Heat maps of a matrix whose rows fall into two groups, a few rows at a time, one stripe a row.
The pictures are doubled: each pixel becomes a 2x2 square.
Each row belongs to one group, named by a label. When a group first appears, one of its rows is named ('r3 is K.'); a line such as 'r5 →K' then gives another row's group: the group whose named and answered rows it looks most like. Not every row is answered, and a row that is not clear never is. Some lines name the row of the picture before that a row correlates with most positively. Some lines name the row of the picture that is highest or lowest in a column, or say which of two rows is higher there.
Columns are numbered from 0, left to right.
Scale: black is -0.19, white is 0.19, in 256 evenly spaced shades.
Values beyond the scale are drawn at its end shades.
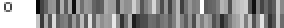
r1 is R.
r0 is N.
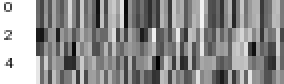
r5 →R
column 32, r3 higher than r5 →No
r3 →N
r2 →N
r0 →R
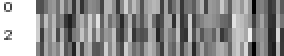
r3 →N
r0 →N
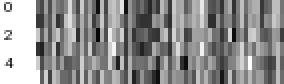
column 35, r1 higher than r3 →No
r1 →R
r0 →R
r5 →R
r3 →R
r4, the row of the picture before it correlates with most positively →2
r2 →R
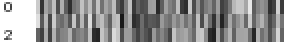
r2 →R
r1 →R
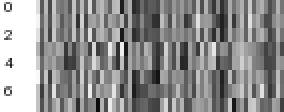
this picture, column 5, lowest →6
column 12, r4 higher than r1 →Yes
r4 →N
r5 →R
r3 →N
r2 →R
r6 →R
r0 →R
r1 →R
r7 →R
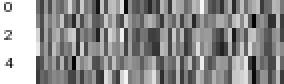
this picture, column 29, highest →5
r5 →N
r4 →N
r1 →N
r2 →R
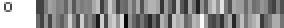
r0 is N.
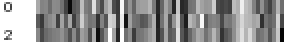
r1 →N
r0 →N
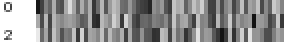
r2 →R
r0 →R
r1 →R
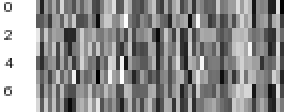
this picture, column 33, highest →7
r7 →N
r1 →R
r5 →R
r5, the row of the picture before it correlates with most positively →2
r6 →N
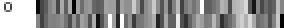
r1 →N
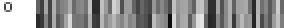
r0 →R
